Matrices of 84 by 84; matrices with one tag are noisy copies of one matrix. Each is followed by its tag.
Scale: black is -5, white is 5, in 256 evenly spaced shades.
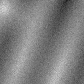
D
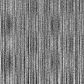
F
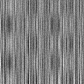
F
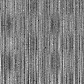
F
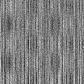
F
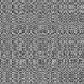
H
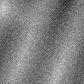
D
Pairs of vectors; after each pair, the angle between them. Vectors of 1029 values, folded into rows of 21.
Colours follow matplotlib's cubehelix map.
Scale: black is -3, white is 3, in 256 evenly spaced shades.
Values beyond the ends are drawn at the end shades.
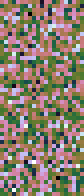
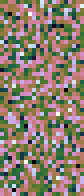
nearly opposite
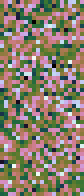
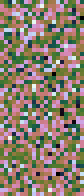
partly opposed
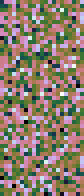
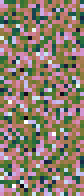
nearly opposite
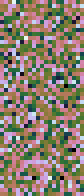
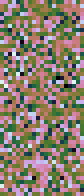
nearly parallel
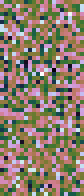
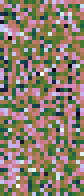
nearly parallel
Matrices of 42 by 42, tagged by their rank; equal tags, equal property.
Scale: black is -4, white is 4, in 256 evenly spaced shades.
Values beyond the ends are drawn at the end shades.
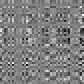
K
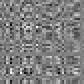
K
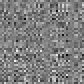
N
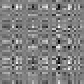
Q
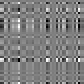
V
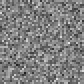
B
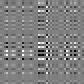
V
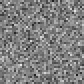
B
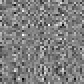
N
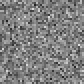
B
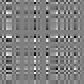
V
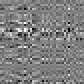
K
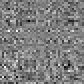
N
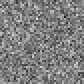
B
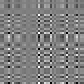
V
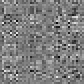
N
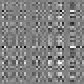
Q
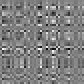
Q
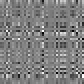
Q
